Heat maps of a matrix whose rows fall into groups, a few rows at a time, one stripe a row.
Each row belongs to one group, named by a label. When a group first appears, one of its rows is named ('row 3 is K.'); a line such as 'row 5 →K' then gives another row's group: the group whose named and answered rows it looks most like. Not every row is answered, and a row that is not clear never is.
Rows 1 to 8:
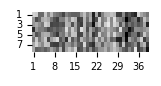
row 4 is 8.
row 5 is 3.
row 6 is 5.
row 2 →3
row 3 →3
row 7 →3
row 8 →3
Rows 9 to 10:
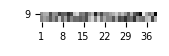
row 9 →3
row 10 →5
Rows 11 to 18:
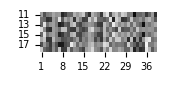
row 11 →3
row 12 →5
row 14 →5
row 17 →8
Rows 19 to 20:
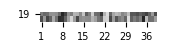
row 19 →3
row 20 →8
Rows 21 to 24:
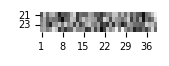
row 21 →8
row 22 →8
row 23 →5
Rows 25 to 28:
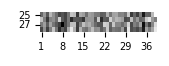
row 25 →8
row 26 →5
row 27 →8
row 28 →8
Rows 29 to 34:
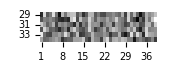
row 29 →8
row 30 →8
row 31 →5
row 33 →5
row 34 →3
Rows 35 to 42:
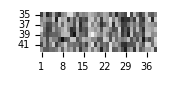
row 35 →8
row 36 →5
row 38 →5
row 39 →5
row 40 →8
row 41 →5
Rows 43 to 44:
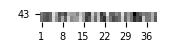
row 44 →3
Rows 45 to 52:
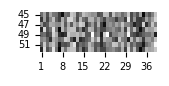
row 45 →8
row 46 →8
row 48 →8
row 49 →3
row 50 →5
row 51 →8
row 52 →8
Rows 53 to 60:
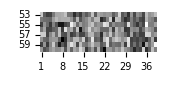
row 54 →5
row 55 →8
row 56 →5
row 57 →5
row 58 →3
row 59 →8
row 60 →3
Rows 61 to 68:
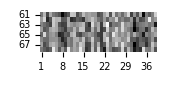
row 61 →8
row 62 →5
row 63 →3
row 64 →3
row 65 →8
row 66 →3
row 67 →3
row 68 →3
